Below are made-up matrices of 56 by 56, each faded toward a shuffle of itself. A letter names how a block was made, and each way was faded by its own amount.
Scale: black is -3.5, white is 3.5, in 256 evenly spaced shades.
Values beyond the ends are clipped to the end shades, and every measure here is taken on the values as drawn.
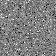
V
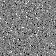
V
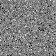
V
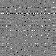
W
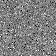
V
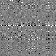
W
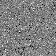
V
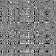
W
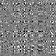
W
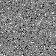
V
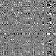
W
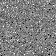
V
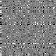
W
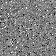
V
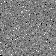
V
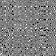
W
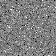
V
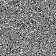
V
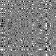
W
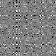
W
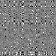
W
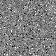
V
